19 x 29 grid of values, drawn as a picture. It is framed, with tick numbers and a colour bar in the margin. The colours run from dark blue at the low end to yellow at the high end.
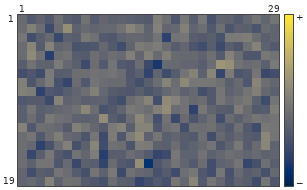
There is no overall slope. No row or column stands out. There are no regular stripes. On average the colour sits 40% of the way up the scale. The values follow a bell shape. The grain is fine, like static. Neither half mirrors the other.
